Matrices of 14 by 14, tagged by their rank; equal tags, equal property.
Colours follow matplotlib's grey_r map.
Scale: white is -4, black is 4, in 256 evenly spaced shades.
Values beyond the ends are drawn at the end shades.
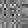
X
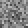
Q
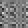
X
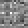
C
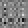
X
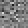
C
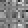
C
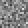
Q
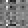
X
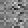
C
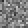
Q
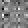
X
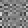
X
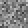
Q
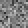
Q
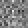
C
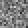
Q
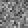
Q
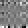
X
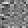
C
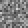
Q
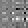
X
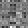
C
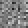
C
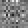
X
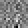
C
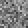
Q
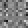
X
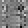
C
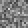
Q
